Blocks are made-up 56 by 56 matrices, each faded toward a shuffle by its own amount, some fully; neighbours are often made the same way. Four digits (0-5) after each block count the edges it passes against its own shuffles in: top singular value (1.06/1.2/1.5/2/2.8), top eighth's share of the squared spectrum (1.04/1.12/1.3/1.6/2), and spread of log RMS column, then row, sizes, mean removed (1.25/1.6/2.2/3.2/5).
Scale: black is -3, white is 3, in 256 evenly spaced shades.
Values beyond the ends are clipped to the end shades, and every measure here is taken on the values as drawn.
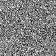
0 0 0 0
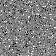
0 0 0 0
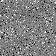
0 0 0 1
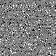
3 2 1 0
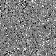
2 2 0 0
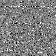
1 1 0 2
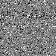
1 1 0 2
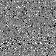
1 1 0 2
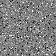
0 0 0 1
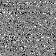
1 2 0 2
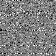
1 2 0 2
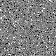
0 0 0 0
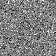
0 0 0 0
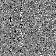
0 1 2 0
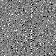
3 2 1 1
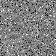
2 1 0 0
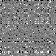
4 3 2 2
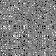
4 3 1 2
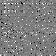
3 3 1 1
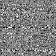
1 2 0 3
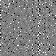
4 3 2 1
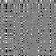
5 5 3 3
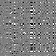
5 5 3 3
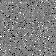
3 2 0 0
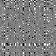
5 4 3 3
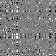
4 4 2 2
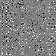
3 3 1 0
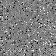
2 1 0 0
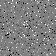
0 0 0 0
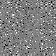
3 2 1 0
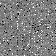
3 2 1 0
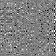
4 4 2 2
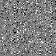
3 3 2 1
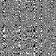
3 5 3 2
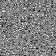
2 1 0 0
